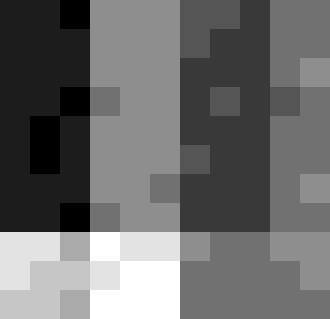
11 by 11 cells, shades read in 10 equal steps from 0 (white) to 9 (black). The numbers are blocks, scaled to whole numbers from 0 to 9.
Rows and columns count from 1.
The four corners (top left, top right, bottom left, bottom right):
8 5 2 5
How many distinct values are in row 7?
4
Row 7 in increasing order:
4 4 4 5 5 7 7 7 8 8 8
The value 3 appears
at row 9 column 3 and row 11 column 3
